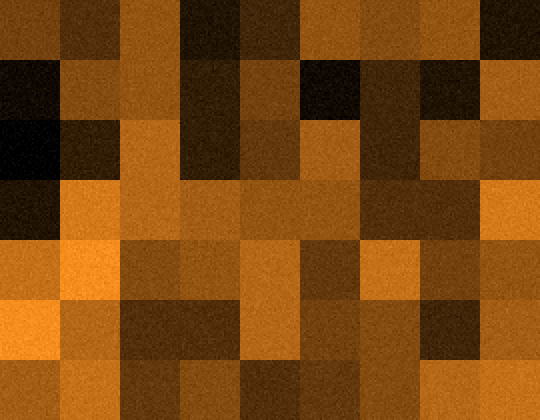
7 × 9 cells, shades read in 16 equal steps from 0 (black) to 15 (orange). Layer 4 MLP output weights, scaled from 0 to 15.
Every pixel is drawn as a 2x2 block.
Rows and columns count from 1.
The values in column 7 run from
4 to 12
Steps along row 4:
up down down down same down same up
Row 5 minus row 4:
10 2 -3 -1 2 -3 7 2 -4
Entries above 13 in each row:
0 0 0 0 1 1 0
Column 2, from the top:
5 8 3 13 15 11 12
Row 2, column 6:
1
